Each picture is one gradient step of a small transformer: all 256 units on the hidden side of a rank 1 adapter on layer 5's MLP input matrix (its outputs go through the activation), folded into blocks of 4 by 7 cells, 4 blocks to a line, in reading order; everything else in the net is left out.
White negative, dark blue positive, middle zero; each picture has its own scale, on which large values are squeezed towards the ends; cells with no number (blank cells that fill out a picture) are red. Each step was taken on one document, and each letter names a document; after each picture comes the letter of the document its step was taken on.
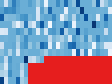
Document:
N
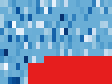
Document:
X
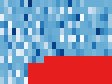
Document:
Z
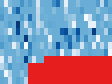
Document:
N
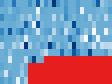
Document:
N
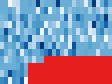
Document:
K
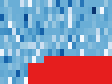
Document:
Z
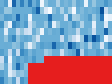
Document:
K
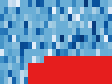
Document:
K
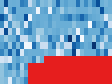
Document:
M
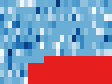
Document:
M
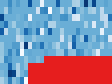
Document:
K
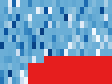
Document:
K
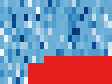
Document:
M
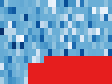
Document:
Z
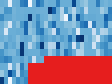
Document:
K
